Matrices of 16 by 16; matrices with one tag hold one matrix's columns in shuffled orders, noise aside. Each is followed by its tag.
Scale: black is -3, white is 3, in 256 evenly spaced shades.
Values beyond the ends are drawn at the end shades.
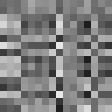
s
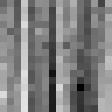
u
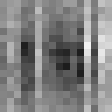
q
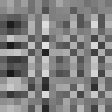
s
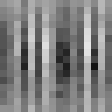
q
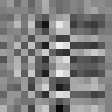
s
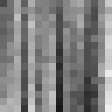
u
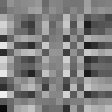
s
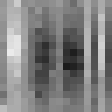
q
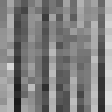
u
